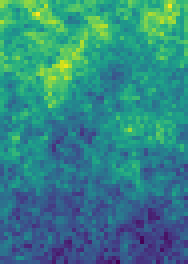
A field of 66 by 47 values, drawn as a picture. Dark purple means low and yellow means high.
The top left is the ninth with the highest average. Values rise toward the top. The field is mottled with small blotches.
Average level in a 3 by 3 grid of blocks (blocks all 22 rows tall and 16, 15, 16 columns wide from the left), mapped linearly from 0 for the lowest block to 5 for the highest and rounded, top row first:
544
323
000
